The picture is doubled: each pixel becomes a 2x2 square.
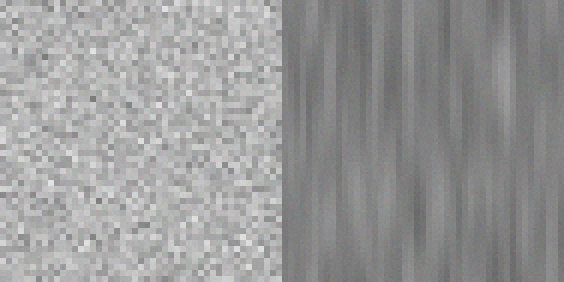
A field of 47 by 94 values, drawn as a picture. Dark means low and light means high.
The table splits into one row of 2 panels. Panel 1,1: high, fine-grained. Panel 1,2: middling, streaked downward, faint in contrast.
